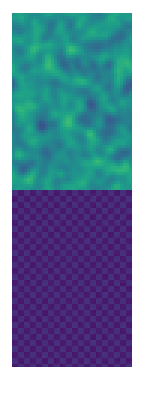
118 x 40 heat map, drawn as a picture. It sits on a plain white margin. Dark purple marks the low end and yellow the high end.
The table splits into 2 rows of 1 panel. Panel 1,1: middling, blotchy. Panel 2,1: very low, checkered, faint in contrast.
